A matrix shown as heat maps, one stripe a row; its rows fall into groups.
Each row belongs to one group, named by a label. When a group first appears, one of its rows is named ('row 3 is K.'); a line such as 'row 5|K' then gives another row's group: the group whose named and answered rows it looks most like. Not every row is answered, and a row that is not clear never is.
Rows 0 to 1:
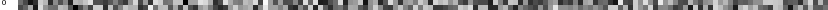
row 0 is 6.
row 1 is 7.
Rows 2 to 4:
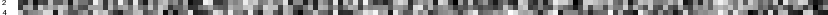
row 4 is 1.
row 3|7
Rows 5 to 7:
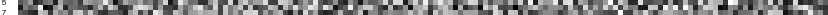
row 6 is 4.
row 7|6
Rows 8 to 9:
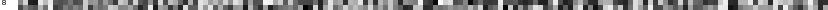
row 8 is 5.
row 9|5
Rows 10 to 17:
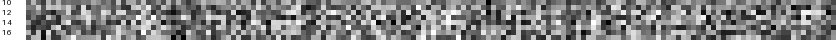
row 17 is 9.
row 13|6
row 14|4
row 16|4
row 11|1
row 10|5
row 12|4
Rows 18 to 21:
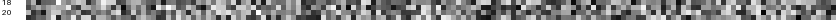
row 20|5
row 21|6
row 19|7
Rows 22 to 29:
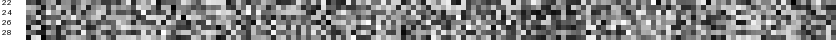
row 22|6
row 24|5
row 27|9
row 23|1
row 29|9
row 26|5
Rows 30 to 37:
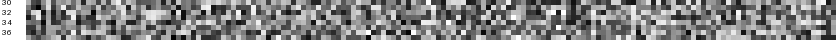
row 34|4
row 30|5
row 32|9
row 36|6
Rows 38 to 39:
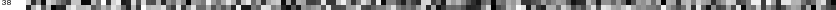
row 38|5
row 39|9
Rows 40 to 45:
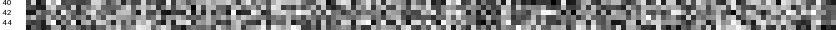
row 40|5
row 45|1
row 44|6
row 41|6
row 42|4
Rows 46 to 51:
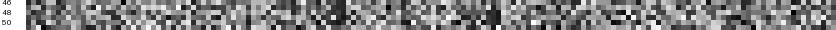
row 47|9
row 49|4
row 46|6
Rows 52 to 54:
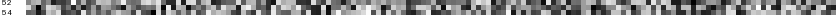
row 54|5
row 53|5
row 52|9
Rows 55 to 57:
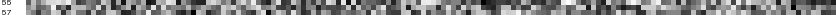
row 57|1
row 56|6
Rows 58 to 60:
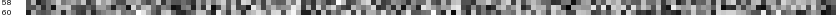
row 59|4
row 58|5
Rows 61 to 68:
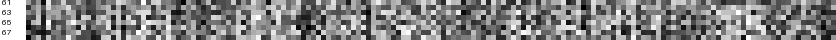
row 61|4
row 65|9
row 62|7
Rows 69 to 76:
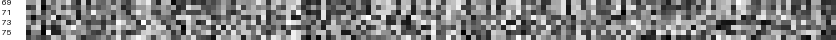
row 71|1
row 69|1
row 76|1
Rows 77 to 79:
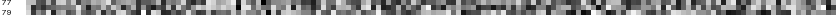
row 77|5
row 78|5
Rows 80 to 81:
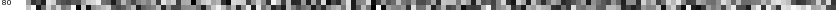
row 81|5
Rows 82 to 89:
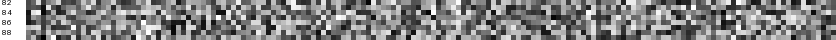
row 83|4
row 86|4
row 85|5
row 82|1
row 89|6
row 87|9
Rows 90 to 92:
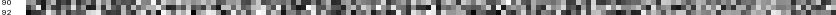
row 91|9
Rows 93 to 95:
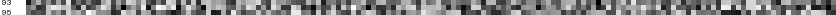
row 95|4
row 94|7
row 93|7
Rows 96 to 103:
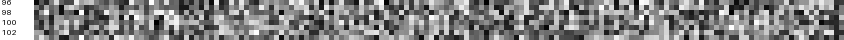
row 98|9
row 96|4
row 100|7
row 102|5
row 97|4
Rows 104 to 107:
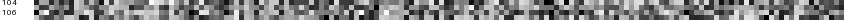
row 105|1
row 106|9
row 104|9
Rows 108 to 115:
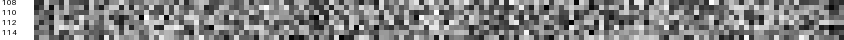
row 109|7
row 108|1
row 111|6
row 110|5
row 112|6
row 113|7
